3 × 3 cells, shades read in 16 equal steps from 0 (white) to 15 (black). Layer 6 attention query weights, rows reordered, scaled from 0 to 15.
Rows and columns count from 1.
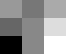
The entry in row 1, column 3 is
5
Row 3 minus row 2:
6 0 -2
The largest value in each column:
15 8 5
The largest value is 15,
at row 3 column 1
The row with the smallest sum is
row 2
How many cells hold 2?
1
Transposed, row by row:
6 9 15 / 8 7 7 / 5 2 0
